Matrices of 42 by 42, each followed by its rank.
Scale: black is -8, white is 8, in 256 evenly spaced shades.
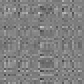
three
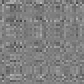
three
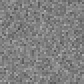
full rank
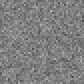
full rank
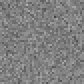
full rank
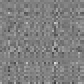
three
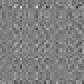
three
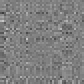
five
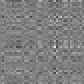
three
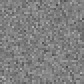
full rank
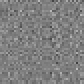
five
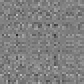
five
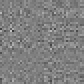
five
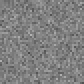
full rank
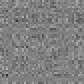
five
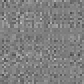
five
